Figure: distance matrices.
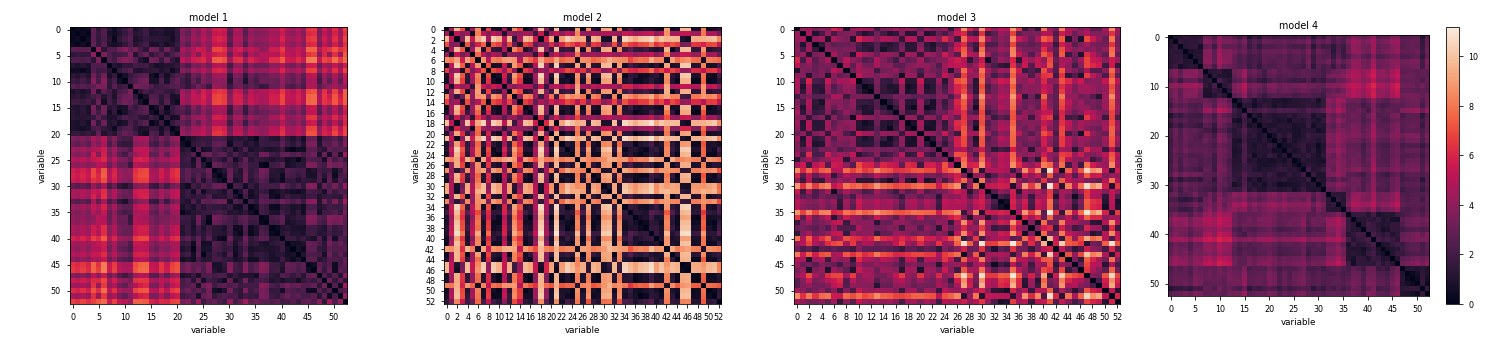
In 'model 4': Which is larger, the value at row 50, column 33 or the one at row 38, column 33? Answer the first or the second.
the second
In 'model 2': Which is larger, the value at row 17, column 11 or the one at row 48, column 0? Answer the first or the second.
the first
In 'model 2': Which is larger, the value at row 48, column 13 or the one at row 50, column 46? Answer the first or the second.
the second
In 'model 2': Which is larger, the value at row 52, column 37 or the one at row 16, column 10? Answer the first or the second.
the first
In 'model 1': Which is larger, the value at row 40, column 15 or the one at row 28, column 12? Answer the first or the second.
the second
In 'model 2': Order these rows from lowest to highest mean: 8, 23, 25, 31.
23, 8, 31, 25
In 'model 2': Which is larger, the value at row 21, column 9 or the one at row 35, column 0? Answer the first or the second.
the first
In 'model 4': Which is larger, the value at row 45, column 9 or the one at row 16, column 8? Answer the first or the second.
the first
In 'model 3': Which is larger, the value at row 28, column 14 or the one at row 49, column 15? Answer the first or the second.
the first
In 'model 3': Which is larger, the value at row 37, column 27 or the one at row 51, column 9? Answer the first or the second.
the first
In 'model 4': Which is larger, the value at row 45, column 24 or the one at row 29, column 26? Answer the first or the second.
the first
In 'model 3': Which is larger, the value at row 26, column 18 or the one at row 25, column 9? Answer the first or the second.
the first
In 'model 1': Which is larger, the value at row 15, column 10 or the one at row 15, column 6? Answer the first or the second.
the second
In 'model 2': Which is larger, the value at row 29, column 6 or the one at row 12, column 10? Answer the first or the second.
the first
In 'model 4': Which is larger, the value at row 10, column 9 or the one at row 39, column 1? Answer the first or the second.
the second
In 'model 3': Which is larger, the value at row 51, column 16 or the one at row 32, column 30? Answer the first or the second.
the first
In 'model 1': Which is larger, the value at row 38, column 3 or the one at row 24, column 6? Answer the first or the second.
the second
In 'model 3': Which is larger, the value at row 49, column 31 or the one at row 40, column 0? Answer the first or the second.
the second
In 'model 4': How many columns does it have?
53
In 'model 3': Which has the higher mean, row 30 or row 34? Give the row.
30
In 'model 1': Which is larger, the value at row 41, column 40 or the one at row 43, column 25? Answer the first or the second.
the first
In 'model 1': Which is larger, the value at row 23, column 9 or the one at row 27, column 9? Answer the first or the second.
the second
